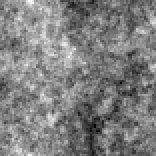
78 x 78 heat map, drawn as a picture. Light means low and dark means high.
Histogram: bell-shaped. Grain: blotchy. Ninth with the lowest average: top left. Odd rows or columns: none. Ninth with the highest average: bottom middle.
